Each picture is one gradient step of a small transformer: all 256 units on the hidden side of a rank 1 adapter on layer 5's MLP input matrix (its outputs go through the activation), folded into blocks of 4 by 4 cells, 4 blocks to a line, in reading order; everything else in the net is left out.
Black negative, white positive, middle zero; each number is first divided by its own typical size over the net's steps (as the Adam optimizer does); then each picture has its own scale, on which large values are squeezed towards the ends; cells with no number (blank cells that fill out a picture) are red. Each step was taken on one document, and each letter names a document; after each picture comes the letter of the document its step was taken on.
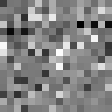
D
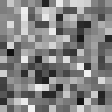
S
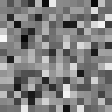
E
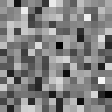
S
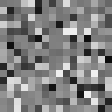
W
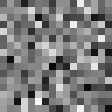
E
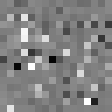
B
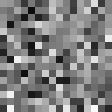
E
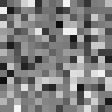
W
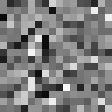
E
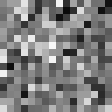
S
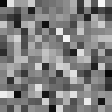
E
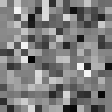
S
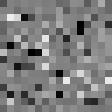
B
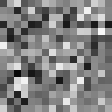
D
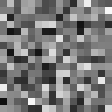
S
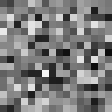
E
